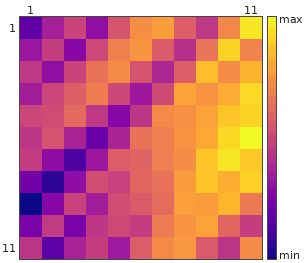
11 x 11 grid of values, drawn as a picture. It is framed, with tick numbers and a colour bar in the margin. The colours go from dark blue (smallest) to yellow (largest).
Ninth with the lowest average: bottom left. Slope: up to the right. Calmest part: middle right. Grain: diagonal, up to the right.
